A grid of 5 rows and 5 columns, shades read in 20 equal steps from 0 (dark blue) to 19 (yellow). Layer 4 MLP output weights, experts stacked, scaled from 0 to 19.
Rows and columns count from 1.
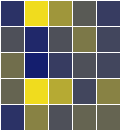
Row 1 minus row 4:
-5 0 -2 2 -7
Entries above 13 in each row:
1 0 0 2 0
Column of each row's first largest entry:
2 4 1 2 2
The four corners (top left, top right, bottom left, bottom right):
2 3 2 7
